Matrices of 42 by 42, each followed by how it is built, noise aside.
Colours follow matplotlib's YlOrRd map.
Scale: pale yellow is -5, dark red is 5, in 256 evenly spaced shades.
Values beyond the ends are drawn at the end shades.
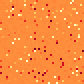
sparse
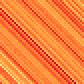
Toeplitz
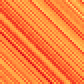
Toeplitz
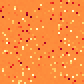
sparse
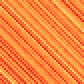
Toeplitz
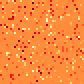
sparse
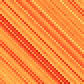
Toeplitz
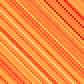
Toeplitz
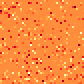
sparse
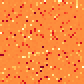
sparse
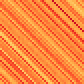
Toeplitz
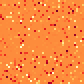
sparse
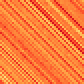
Toeplitz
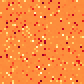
sparse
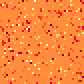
sparse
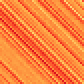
Toeplitz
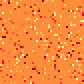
sparse
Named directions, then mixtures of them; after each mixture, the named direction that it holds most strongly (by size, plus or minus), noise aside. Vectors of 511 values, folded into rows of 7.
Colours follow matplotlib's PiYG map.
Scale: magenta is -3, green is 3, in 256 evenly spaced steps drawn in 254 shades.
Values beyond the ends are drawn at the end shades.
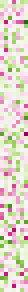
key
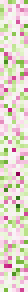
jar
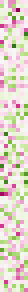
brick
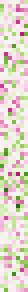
jar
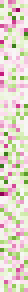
brick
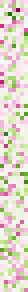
brick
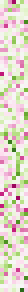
jar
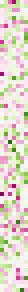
brick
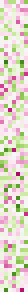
jar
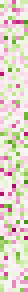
key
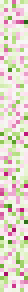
key
